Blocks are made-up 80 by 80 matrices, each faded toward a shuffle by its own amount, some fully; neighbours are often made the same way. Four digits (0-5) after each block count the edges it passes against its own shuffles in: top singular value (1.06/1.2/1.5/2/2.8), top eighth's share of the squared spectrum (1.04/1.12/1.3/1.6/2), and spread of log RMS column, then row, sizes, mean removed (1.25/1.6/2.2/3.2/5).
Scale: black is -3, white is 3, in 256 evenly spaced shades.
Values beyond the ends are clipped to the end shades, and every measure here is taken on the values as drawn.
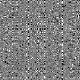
4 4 3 2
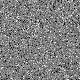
0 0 0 0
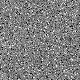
0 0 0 0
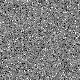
0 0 0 0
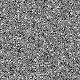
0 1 1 0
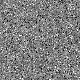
0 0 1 0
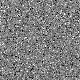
0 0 0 0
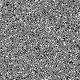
2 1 0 0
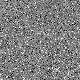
2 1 0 0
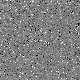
0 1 0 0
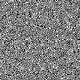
3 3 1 1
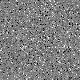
1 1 0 0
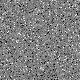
0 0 0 0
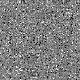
3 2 1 1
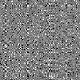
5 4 3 2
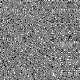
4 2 1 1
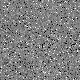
2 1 0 0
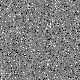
1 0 0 0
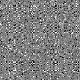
4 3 2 2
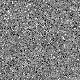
3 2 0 1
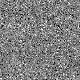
3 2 1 1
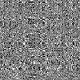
4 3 2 2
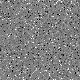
2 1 0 0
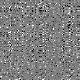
4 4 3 2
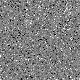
0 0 0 0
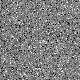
2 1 0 0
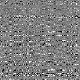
4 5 2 4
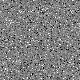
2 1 0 1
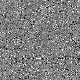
3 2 0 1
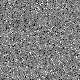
1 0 0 0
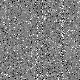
1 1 2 0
